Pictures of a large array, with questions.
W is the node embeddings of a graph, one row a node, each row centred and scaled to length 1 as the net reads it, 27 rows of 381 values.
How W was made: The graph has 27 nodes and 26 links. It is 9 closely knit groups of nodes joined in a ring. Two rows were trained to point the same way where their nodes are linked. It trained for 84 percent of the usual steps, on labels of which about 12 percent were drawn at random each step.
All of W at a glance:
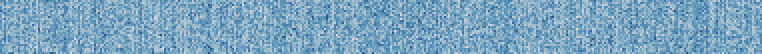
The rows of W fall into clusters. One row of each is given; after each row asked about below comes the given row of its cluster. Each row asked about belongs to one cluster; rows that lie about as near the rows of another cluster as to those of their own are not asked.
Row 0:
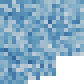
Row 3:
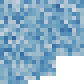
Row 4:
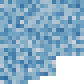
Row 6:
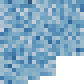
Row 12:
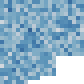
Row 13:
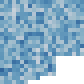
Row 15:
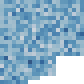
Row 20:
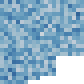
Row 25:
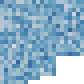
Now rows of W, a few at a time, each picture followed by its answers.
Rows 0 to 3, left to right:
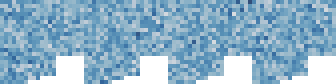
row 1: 12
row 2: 6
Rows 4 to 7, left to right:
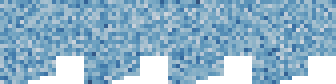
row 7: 20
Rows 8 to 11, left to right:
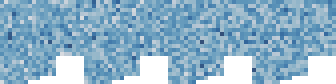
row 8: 3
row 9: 13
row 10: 4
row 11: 4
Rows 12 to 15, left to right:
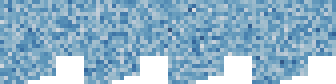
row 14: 20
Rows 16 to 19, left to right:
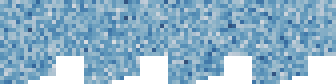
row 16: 15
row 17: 13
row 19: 0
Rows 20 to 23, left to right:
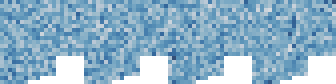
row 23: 3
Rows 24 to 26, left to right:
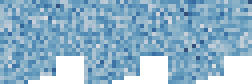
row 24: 25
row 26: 0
